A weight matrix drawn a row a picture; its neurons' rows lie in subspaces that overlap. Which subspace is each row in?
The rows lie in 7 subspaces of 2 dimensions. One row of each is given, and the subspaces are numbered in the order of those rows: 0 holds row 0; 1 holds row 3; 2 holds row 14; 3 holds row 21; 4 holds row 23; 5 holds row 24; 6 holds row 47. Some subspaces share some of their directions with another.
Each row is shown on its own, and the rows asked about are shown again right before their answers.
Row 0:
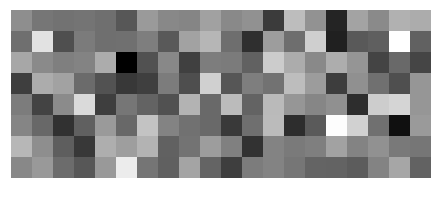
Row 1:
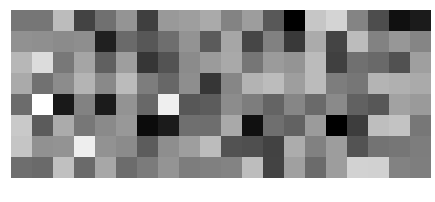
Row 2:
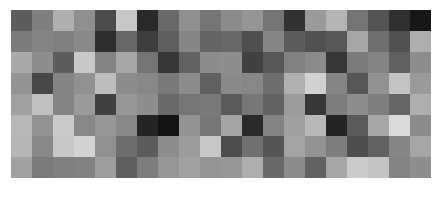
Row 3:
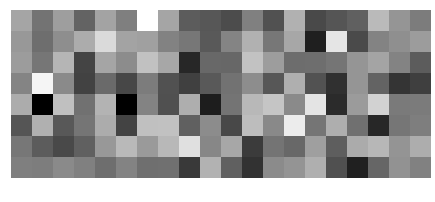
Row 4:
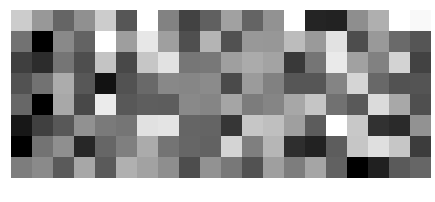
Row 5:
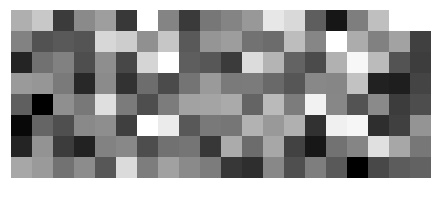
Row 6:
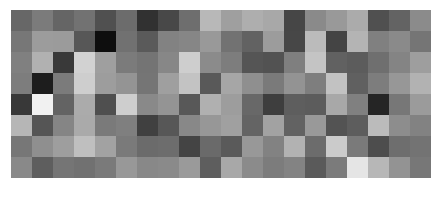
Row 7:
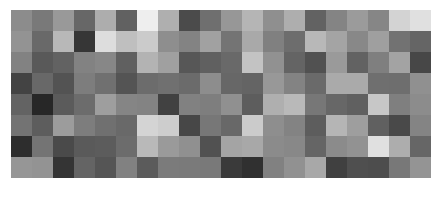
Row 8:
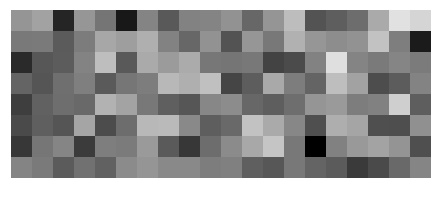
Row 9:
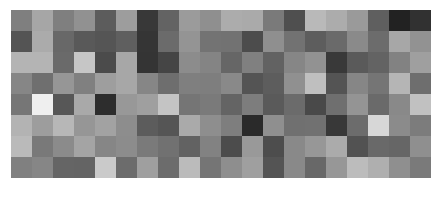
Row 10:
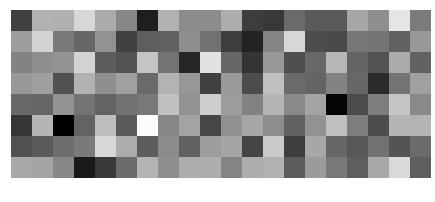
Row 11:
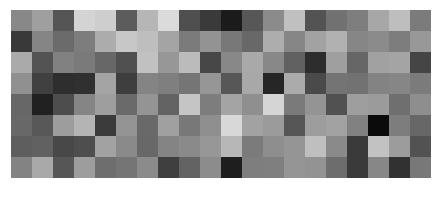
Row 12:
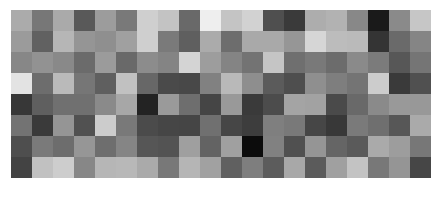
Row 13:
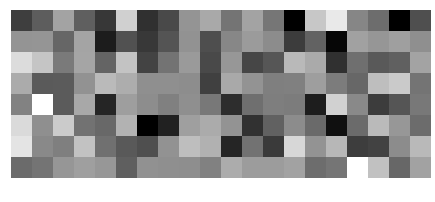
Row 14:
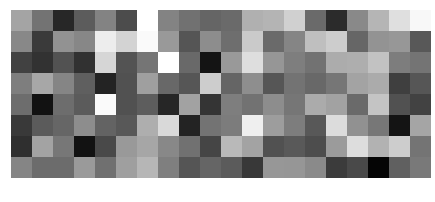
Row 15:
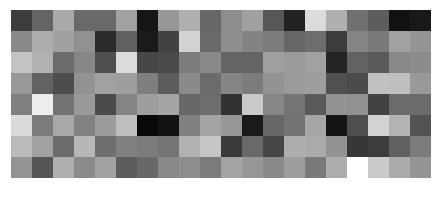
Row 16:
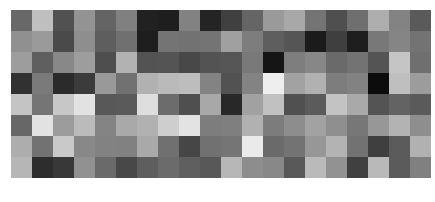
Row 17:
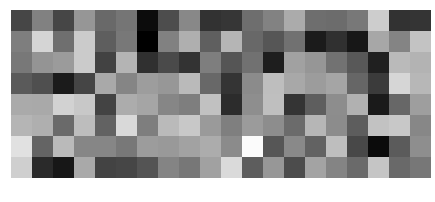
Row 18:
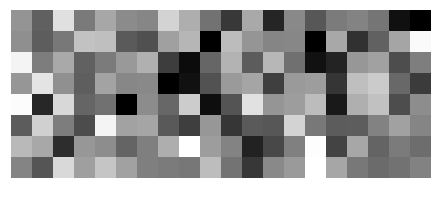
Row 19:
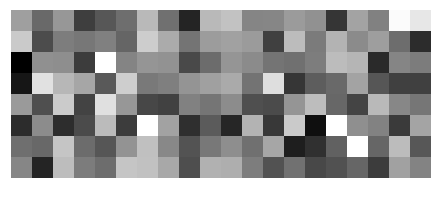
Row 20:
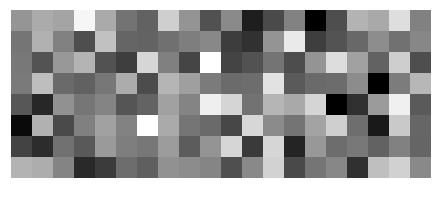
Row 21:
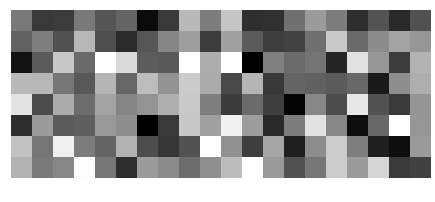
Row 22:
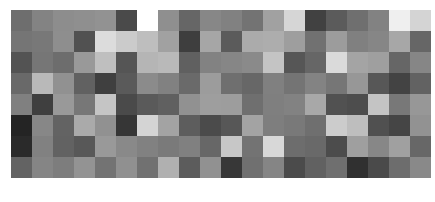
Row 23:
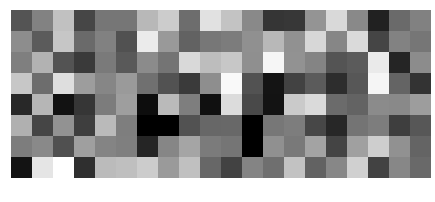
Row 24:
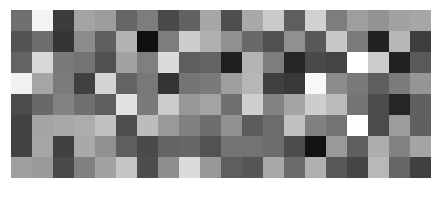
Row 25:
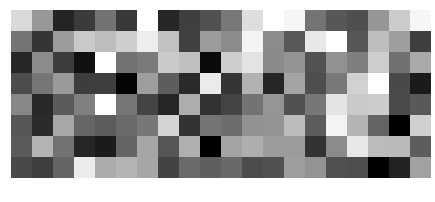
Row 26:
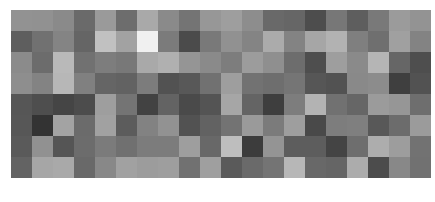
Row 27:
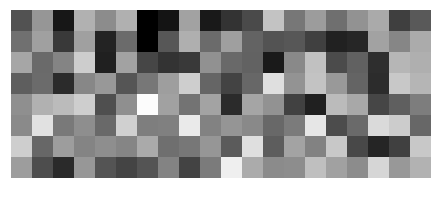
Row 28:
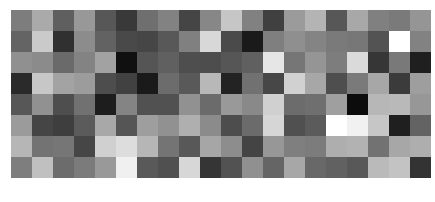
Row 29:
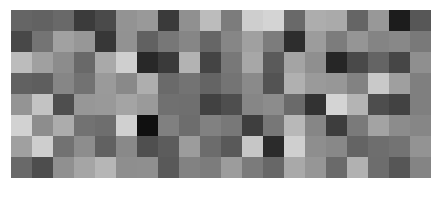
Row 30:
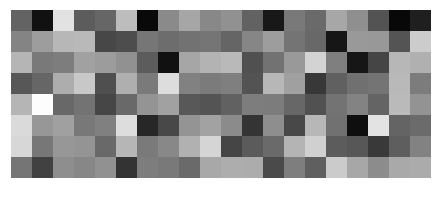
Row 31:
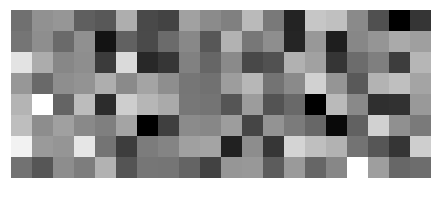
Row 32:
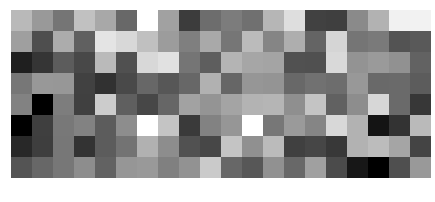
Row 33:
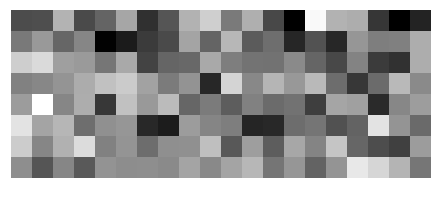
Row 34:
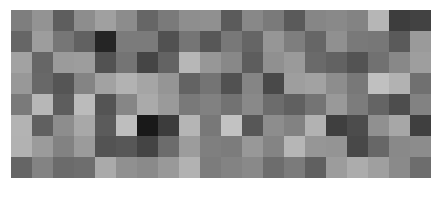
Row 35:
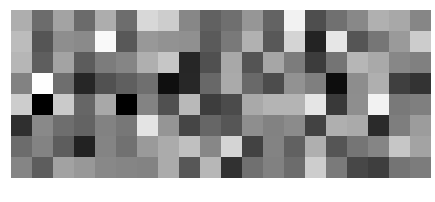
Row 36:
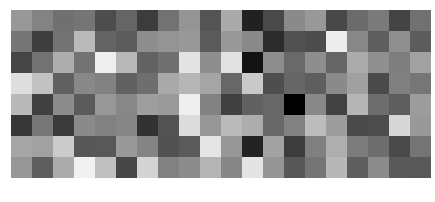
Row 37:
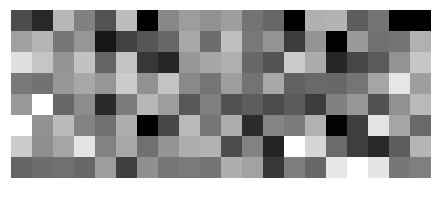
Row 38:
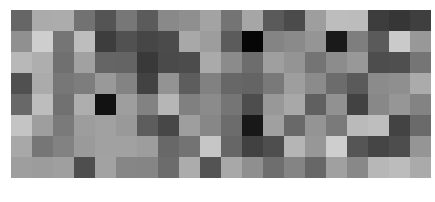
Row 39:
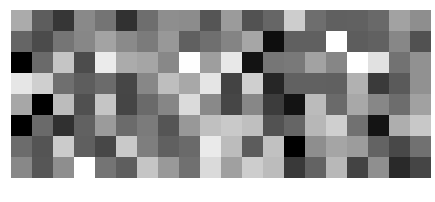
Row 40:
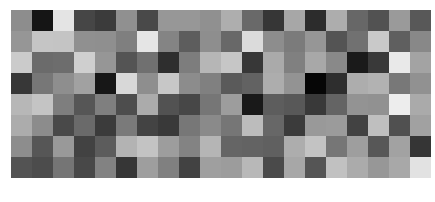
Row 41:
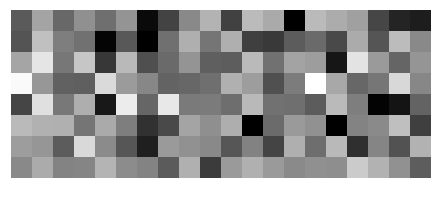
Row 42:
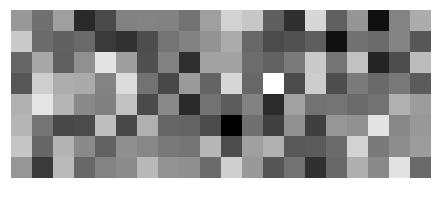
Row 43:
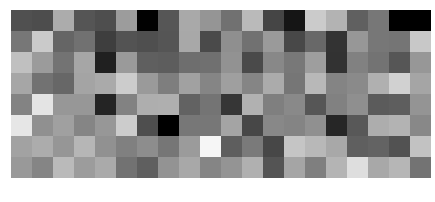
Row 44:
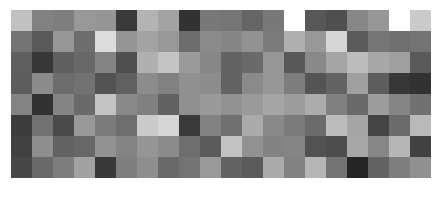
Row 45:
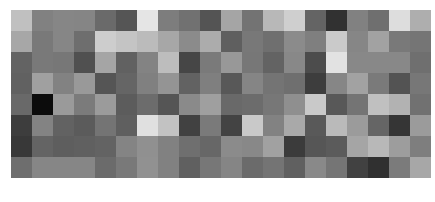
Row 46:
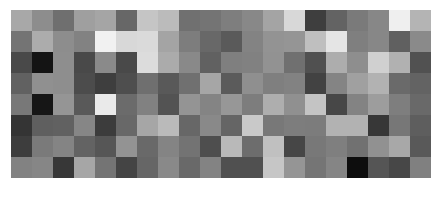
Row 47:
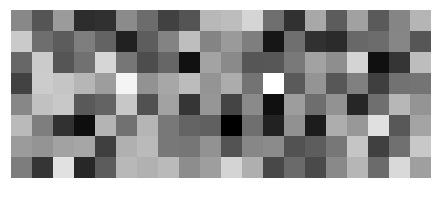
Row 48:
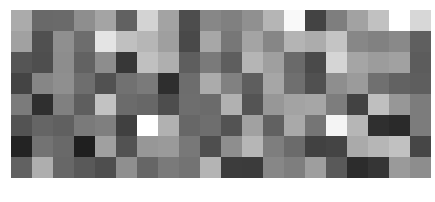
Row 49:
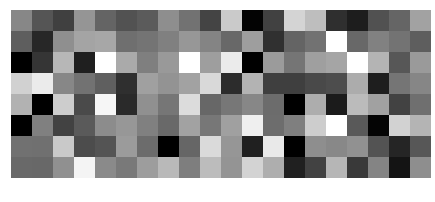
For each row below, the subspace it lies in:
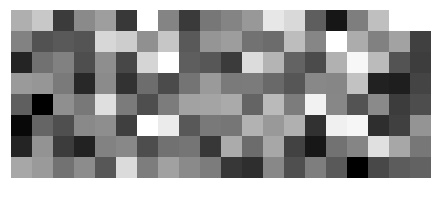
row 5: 5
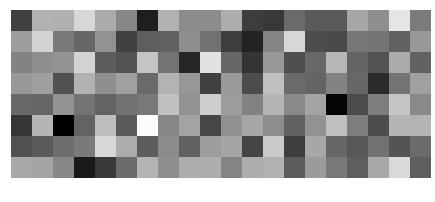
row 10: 2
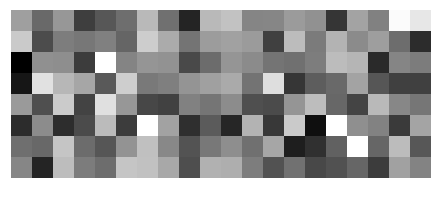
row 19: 6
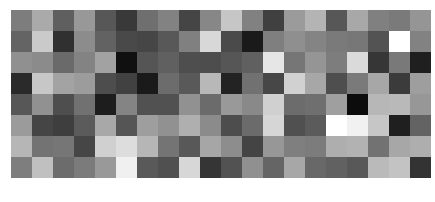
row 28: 0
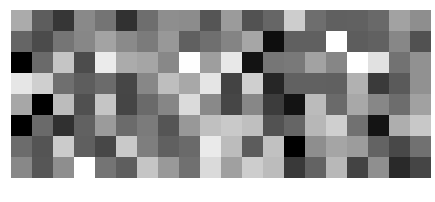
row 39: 3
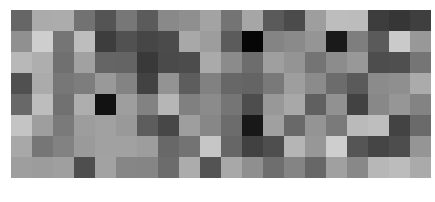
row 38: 0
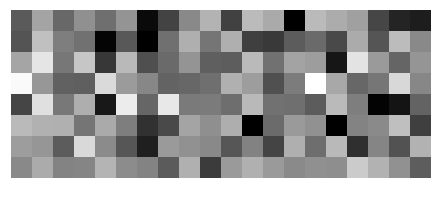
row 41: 5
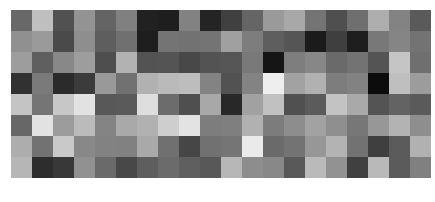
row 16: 4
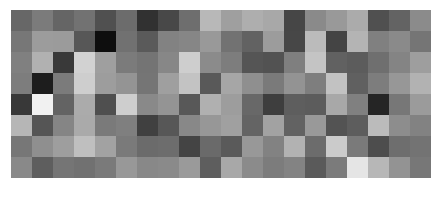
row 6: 1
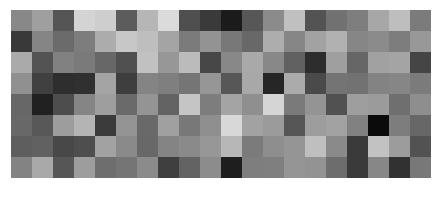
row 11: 6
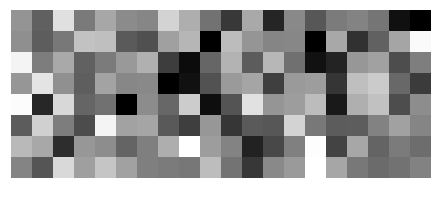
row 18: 1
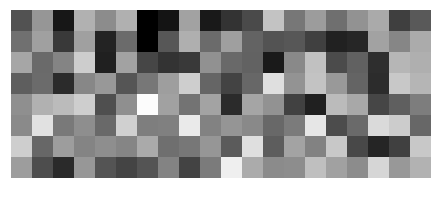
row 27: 4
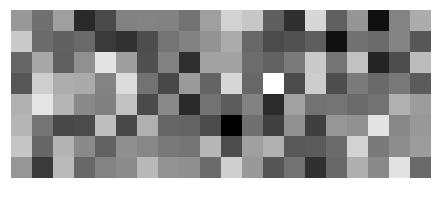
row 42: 6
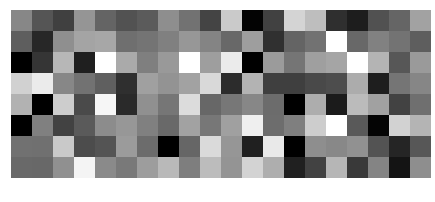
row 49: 3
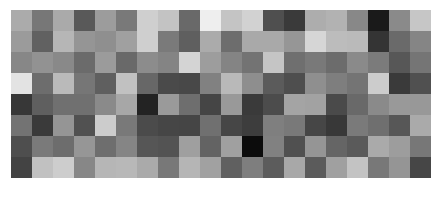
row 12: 4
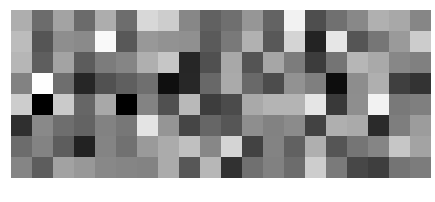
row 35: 1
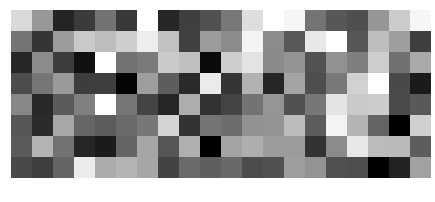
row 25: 2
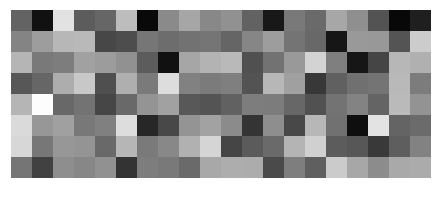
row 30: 5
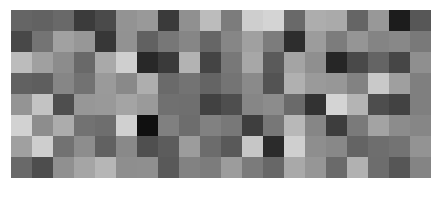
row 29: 2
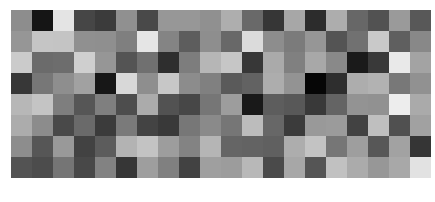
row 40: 5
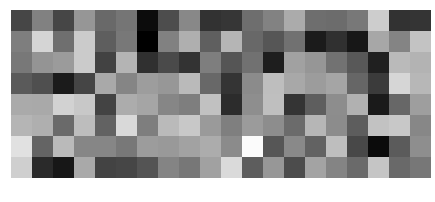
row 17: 4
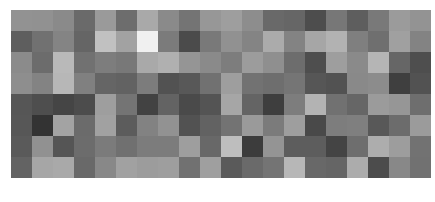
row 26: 4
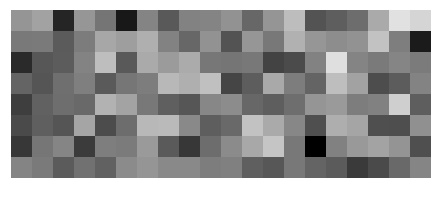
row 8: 1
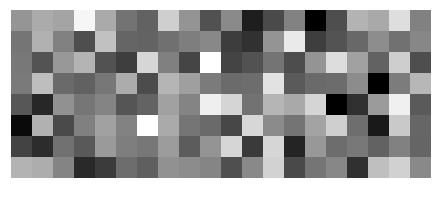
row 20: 2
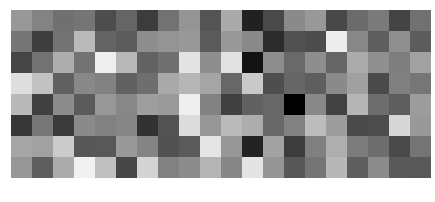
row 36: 3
